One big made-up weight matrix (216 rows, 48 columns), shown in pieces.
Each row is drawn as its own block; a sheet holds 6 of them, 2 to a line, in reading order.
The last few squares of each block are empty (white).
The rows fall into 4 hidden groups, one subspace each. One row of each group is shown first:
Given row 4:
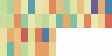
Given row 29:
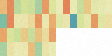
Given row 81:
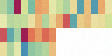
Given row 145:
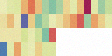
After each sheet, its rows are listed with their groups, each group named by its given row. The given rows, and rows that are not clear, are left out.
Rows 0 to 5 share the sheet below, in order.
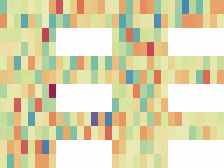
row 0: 29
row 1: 81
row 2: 145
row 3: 4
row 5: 29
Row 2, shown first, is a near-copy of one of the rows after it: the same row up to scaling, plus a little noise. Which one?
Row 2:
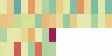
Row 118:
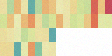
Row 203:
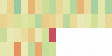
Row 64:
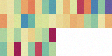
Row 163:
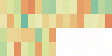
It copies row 203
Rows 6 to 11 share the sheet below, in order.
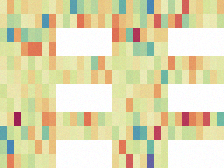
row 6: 81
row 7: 81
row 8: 4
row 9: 29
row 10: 81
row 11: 81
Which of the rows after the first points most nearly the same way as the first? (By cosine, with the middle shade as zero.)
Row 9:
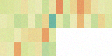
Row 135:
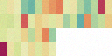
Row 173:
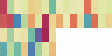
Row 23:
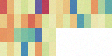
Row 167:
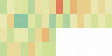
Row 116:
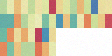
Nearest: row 167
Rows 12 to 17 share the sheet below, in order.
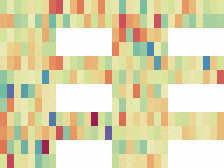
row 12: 29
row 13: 81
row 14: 81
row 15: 4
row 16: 4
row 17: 81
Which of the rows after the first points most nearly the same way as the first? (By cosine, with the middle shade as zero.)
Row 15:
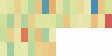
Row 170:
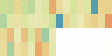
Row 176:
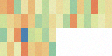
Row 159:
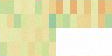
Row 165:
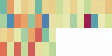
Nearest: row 170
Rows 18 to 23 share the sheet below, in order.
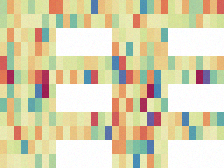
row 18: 4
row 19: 145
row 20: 4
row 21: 4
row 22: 4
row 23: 29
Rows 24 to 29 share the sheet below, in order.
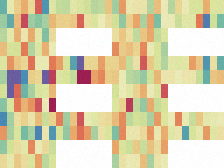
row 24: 29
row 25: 4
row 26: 81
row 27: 145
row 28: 29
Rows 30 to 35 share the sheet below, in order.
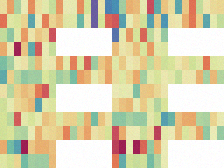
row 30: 145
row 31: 29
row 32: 29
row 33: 4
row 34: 81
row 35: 81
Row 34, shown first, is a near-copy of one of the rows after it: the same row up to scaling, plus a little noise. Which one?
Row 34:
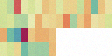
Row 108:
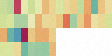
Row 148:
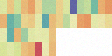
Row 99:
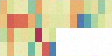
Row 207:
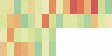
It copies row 108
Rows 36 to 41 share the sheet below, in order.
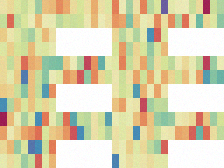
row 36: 29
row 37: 4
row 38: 145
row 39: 4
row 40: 29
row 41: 145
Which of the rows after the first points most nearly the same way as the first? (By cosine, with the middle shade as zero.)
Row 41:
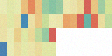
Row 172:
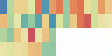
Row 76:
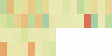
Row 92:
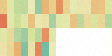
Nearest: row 172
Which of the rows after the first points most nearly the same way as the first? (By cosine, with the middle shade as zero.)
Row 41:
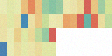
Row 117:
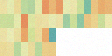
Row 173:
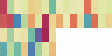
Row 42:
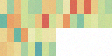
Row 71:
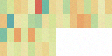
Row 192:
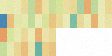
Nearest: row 173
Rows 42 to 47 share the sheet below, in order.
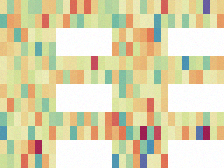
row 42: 81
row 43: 4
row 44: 4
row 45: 81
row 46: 29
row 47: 4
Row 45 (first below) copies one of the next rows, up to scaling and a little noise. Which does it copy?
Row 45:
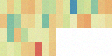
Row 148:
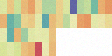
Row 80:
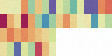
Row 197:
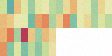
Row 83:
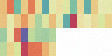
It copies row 148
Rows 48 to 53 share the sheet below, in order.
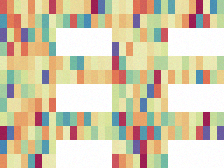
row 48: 81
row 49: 145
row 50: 81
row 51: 4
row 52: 29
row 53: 4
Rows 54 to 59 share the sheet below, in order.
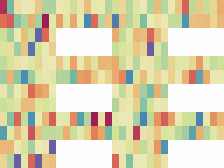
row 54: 4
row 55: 29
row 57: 4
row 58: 145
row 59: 145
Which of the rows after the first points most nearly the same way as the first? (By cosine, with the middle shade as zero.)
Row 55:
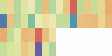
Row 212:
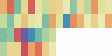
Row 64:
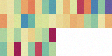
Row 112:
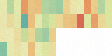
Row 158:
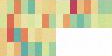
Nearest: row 158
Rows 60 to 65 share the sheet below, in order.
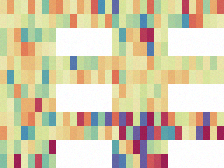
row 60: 81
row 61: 29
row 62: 81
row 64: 145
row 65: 4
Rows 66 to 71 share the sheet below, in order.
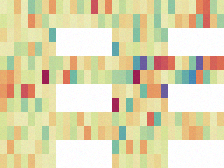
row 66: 145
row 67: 145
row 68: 81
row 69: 145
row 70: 4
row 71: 29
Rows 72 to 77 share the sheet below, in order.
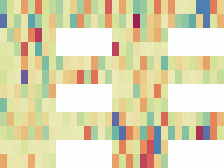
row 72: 29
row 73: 145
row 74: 145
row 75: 4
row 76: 4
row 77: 4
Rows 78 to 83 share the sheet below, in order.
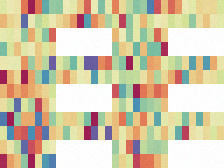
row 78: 145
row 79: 29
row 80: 81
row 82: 4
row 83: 81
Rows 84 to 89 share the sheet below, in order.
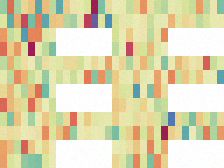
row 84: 4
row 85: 145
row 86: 4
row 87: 4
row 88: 81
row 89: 29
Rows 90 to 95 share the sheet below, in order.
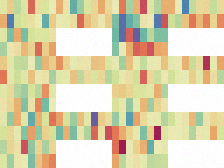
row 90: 81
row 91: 81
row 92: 29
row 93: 145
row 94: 4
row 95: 81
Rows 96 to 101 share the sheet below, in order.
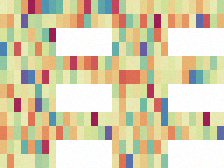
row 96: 145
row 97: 4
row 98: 81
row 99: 81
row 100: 4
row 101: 4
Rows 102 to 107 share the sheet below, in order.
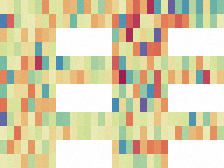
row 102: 29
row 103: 29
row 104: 29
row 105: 4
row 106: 29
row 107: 81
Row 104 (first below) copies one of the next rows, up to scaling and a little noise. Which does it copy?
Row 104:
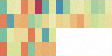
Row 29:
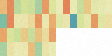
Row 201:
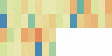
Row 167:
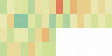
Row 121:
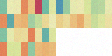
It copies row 121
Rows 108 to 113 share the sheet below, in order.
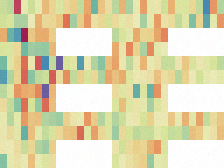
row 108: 81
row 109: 145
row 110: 29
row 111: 4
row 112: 145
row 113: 29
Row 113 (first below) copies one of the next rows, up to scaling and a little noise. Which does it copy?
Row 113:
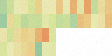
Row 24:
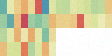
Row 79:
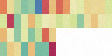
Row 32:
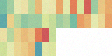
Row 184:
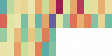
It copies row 32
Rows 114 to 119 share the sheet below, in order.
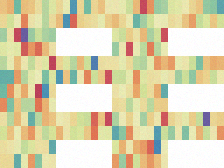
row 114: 81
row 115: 145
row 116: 4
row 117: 145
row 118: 145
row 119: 4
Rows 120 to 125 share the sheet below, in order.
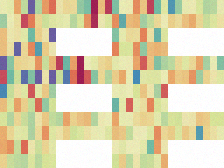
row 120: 145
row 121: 29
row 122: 29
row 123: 145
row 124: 81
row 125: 4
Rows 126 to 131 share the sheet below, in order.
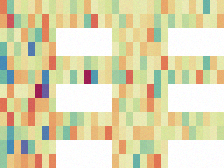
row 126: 4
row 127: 4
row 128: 4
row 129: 4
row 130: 81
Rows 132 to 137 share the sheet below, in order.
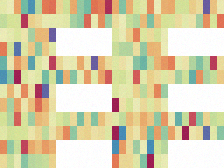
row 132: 145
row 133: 4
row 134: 4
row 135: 145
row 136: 81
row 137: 29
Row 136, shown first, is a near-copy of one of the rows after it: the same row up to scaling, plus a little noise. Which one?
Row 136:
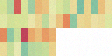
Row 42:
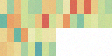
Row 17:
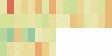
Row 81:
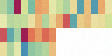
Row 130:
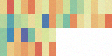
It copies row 81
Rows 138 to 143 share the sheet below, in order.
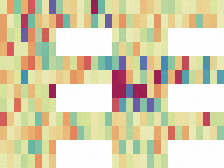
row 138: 4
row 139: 4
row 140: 145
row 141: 81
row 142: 29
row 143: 4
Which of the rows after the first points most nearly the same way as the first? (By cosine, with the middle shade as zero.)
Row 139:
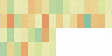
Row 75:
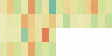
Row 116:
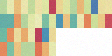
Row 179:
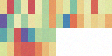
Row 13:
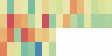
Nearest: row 75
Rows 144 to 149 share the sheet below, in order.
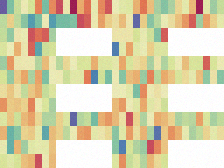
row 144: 29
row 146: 4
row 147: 4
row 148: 81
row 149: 81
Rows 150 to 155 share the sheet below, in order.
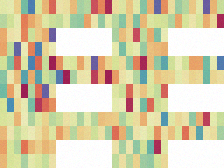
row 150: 145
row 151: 4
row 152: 4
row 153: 145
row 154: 81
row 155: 4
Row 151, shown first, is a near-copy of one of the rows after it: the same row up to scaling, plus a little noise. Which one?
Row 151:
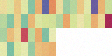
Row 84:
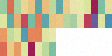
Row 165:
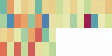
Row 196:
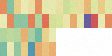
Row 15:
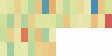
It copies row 15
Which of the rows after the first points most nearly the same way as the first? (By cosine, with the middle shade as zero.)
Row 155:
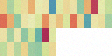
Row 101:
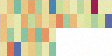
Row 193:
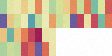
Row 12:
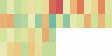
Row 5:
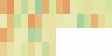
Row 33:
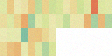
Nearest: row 101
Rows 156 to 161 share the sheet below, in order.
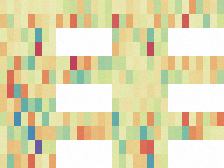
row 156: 29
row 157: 29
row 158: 81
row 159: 29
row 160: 81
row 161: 29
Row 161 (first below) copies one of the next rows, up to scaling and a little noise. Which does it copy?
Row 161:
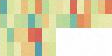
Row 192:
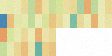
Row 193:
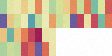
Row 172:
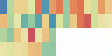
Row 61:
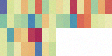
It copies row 61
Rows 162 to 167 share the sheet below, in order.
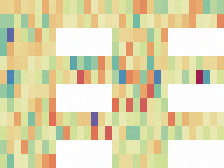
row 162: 81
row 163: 145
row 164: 81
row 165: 4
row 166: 4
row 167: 29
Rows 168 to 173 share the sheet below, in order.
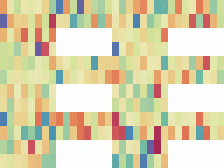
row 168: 29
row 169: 145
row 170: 4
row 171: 4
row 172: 29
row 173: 4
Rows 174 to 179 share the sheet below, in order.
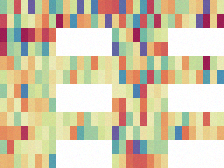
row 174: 81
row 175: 4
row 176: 81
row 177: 4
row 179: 81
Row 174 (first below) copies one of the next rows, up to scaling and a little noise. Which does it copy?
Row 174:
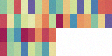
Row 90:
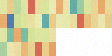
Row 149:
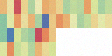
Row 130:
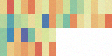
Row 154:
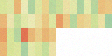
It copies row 154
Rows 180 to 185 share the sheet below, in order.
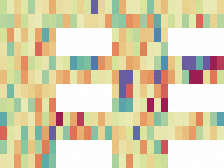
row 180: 4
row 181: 4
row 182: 81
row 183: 81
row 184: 29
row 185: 145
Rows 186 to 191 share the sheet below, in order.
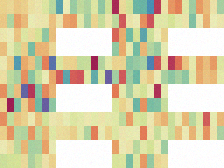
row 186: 29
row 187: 29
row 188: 4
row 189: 29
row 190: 4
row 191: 145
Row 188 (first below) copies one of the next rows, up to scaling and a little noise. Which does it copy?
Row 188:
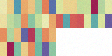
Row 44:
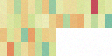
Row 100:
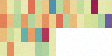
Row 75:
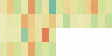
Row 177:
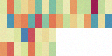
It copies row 44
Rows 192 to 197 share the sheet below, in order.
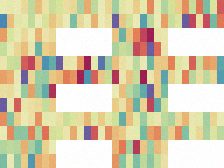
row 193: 29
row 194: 145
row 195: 29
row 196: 4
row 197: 81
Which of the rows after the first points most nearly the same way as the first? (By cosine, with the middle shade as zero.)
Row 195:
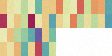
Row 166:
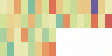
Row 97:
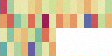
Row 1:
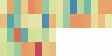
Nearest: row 97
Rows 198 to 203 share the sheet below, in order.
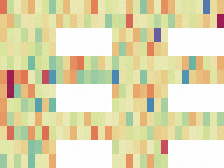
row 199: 4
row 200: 81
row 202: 4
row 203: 145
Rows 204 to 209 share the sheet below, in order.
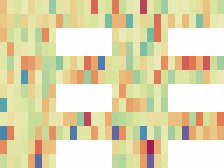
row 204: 4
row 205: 4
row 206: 145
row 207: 81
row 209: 29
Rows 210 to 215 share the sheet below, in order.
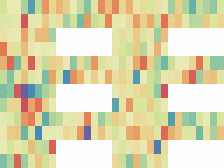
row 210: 145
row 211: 29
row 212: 81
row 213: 145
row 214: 145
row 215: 29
